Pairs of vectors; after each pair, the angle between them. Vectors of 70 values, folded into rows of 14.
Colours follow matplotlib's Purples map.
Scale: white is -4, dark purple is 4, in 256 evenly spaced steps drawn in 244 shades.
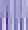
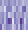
partly aligned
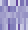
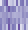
nearly parallel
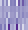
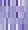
nearly opposite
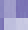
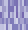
orthogonal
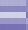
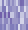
orthogonal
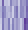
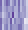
nearly opposite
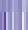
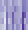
nearly opposite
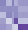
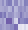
nearly opposite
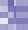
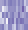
partly aligned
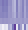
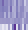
nearly parallel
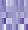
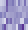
nearly opposite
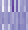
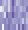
partly aligned
